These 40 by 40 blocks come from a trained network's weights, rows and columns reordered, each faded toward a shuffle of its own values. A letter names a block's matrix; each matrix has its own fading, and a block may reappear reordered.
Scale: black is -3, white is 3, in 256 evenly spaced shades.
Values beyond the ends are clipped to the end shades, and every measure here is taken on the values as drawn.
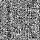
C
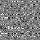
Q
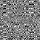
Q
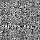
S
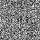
C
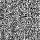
C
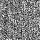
C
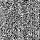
C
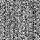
S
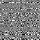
Q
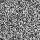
C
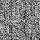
S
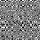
Q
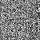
C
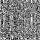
S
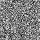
C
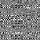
Q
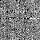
S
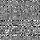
Q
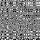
Q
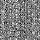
S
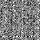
S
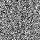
C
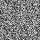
C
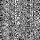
S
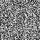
S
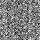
C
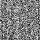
C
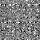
C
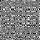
Q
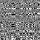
Q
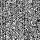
C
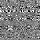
Q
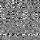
Q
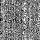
S
